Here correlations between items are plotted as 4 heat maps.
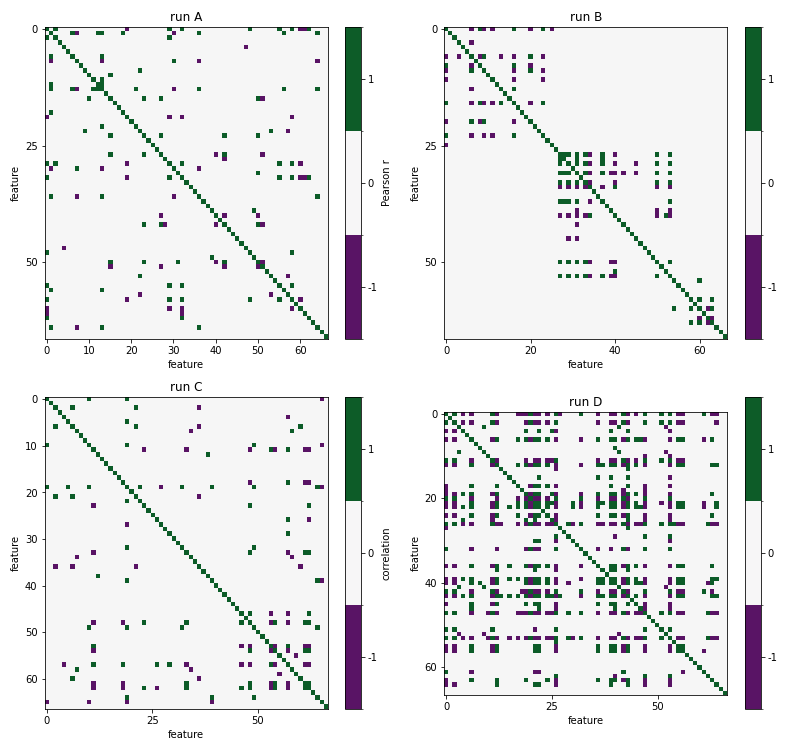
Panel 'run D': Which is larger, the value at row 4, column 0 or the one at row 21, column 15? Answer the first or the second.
the second
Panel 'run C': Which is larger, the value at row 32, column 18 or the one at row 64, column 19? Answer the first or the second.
the second
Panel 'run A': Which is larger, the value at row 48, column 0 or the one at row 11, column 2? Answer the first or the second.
the first
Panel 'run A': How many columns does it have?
67
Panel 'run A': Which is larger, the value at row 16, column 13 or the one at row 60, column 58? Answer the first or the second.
the first
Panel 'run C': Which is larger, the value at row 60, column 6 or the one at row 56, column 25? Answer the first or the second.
the first
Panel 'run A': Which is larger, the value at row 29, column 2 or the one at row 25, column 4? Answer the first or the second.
the first
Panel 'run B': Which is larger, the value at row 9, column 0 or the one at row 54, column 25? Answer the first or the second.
the second
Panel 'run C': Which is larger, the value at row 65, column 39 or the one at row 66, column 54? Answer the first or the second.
the second
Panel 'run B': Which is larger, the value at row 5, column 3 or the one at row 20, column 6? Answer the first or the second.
the second
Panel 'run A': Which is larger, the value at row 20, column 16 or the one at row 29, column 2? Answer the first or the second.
the second
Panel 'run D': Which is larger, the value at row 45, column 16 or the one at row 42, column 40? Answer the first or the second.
the first
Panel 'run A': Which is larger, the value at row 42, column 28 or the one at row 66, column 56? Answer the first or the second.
the second
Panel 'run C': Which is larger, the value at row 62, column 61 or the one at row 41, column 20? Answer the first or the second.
the first
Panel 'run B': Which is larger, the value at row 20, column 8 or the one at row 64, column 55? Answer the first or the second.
the second
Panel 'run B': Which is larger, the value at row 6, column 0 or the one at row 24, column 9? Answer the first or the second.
the second
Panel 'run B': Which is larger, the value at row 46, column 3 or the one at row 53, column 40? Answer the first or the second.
the first
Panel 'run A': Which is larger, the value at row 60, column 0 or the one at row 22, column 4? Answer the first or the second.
the second
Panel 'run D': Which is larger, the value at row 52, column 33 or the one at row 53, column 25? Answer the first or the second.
the first
